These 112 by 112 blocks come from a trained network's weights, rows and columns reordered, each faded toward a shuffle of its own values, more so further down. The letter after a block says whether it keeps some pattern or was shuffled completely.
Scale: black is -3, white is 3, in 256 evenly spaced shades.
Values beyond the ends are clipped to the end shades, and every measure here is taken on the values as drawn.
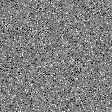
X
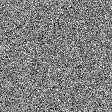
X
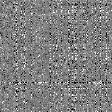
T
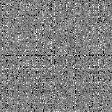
T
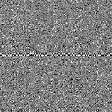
T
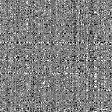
T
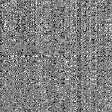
T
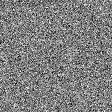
X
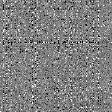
T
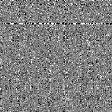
T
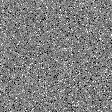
X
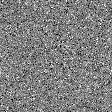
X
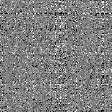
T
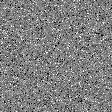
X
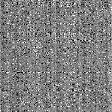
T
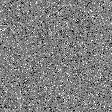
X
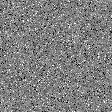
X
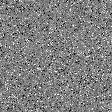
X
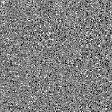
T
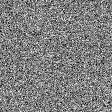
X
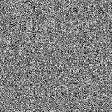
T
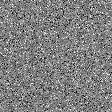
X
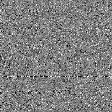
T
